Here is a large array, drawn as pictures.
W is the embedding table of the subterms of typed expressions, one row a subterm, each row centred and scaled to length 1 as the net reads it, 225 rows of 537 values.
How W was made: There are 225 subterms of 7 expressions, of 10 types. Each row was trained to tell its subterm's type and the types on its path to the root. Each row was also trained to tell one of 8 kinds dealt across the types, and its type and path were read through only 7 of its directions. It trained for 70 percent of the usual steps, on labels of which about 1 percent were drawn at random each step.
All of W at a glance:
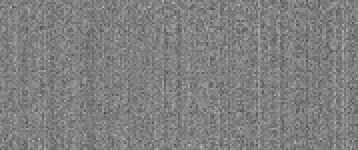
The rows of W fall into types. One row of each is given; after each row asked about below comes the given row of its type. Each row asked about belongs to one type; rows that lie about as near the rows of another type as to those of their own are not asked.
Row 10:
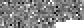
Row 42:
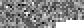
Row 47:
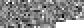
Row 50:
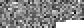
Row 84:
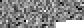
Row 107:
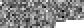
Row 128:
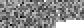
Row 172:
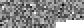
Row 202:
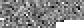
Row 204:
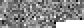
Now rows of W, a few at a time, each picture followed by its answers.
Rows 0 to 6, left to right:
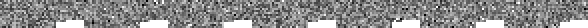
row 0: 42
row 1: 204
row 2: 84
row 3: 84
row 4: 202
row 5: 107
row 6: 47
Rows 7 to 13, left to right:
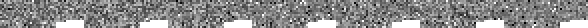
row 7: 128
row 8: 84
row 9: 10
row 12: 202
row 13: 202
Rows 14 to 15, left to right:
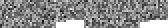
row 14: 128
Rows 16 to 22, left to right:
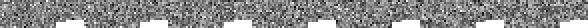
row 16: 47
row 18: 107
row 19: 42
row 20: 204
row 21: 204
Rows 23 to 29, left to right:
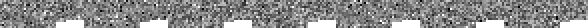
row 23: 172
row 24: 107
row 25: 84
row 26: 84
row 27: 128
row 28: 42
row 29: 10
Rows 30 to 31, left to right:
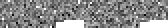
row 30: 50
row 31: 42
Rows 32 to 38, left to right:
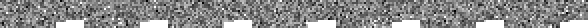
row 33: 202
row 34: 128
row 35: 84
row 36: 50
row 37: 204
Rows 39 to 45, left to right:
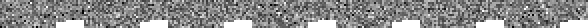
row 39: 50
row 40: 107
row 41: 84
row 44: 204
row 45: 204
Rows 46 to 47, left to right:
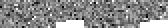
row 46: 42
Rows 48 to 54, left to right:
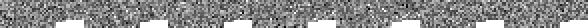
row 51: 84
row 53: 42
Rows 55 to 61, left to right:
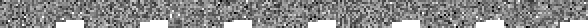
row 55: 47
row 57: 50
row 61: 47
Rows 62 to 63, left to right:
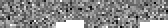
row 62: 172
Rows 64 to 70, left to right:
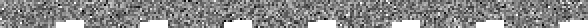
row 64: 128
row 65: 50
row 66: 50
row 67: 50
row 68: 84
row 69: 10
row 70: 107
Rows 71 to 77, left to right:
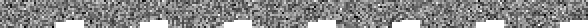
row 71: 84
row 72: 42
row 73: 10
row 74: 107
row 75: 204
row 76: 172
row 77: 42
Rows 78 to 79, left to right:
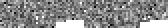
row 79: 47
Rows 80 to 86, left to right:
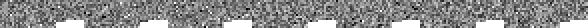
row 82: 84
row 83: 42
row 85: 42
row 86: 107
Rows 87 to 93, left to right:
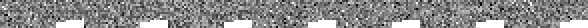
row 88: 84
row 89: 50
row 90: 128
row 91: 172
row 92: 47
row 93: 84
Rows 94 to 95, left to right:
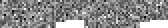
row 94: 107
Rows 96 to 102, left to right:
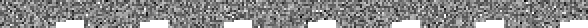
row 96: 84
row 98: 172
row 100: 10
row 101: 84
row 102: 42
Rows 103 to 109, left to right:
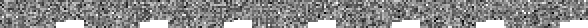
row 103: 204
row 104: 107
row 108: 202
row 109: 128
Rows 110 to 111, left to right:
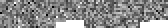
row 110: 128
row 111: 47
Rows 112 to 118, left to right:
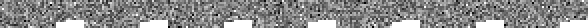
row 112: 204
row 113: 84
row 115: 172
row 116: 10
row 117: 42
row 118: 84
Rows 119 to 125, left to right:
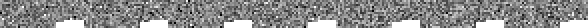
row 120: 204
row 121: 47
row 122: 84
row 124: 47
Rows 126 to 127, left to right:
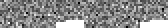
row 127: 202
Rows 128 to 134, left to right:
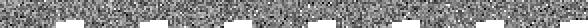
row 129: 84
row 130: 107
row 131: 202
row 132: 47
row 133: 204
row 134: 42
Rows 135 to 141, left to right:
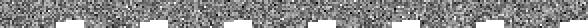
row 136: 172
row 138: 47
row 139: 128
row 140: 47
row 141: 107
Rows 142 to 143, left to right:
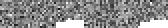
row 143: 47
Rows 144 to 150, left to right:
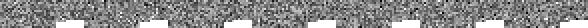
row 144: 128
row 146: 204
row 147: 107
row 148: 128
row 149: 84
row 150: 47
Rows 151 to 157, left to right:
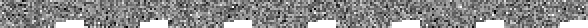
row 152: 47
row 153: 107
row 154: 10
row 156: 50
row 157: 10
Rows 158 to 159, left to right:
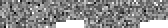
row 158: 47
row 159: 10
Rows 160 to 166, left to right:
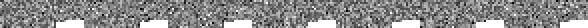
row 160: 202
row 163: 47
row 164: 204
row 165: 42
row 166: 204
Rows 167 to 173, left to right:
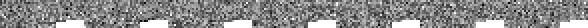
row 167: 47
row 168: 202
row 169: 202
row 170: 204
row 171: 202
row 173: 128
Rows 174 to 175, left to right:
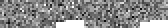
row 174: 204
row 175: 172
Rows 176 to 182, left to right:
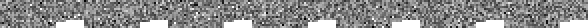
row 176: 10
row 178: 107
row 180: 128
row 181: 10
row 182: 128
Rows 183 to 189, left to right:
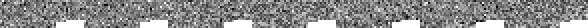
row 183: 172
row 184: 172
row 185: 10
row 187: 204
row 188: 50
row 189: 84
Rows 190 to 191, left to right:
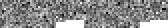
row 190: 107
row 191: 128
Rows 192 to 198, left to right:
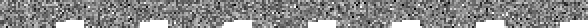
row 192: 10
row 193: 107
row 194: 10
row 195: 172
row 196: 128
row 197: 47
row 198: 172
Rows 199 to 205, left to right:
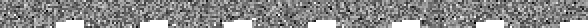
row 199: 84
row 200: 50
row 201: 10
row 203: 42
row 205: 42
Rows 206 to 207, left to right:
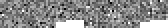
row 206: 128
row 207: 107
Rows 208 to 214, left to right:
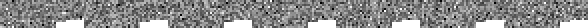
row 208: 202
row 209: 107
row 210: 50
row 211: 47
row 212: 47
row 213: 107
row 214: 42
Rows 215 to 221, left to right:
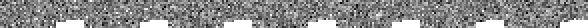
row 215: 47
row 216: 204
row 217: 172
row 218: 172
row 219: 172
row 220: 10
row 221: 204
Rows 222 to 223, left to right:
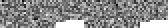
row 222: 10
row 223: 202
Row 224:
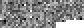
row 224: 107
